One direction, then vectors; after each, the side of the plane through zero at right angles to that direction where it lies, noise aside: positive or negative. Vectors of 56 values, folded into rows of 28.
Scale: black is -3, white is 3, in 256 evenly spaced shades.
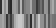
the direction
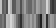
negative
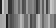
positive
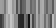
negative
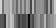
negative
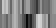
positive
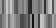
negative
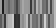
negative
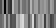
positive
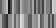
positive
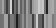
negative
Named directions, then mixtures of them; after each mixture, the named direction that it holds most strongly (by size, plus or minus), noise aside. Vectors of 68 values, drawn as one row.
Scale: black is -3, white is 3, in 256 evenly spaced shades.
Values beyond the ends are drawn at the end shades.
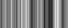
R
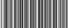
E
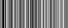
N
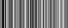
N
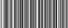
E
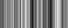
R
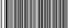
E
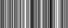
R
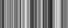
R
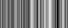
R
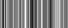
N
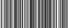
E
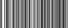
N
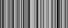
E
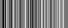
N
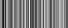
N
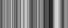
R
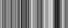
R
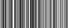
N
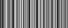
E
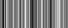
N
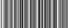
E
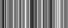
N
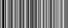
N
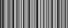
E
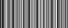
E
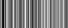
N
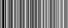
N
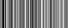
N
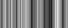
R
